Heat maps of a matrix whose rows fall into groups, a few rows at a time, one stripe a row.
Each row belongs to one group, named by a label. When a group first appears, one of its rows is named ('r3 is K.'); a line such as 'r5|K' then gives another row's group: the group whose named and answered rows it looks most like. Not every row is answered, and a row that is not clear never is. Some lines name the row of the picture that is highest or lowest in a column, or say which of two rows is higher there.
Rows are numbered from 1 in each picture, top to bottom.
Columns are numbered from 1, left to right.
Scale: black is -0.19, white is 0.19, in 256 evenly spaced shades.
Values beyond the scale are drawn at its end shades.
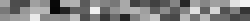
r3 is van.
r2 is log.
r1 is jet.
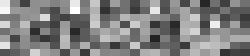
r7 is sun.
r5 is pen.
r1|jet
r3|log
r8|log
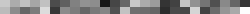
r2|jet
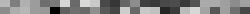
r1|sun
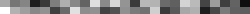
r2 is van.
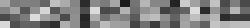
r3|log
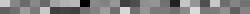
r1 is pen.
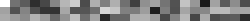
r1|pen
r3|van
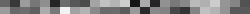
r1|log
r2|sun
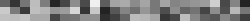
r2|jet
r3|van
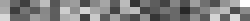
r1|jet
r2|sun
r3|jet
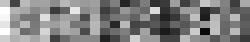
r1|sun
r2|van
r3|jet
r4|sun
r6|van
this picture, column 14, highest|6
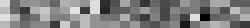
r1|sun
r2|jet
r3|jet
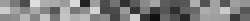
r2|sun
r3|sun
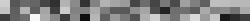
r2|sun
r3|log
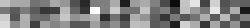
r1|pen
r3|sun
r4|pen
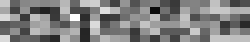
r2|pen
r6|pen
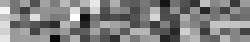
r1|sun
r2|jet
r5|pen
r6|van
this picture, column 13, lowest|3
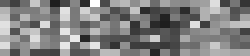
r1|log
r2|sun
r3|sun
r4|jet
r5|sun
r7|sun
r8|pen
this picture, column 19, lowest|2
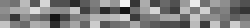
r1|log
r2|van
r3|log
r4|jet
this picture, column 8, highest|2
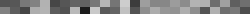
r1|log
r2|log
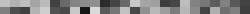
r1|van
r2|log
